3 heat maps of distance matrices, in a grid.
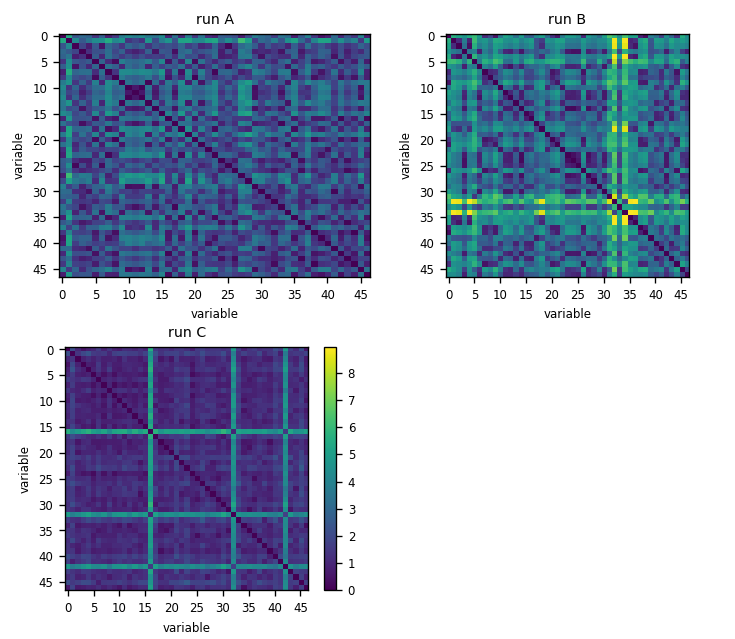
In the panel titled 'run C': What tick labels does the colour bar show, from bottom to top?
0, 1, 2, 3, 4, 5, 6, 7, 8
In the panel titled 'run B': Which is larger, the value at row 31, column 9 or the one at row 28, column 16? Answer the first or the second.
the first
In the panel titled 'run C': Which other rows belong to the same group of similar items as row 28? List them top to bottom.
0, 1, 2, 3, 4, 5, 6, 7, 8, 9, 10, 11, 12, 13, 14, 15, 17, 18, 19, 20, 21, 22, 23, 24, 25, 26, 27, 29, 30, 31, 33, 34, 35, 36, 37, 38, 39, 40, 41, 43, 44, 45, 46
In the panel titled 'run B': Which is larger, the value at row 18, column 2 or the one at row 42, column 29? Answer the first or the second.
the second
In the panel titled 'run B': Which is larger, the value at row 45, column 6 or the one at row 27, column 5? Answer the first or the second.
the second
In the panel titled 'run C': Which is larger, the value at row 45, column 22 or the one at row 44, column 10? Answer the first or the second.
the first
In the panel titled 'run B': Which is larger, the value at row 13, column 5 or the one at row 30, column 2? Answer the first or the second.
the first
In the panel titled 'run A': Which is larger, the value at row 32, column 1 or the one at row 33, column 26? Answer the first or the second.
the first
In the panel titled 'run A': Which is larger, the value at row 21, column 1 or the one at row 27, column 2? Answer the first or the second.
the first
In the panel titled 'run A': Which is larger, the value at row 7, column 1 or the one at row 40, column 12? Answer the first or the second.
the first
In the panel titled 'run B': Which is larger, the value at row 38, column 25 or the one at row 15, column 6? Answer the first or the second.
the first
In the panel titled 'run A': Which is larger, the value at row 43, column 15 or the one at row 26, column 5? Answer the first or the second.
the first
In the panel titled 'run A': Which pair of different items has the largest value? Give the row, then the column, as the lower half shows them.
27, 1
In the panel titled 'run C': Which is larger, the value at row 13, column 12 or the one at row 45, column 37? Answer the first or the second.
the second
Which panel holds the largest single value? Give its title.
run B
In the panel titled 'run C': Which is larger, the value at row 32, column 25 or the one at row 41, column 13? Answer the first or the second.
the first
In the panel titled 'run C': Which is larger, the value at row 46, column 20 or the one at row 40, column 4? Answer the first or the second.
the second
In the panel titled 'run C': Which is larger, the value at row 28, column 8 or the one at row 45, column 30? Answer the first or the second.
the second
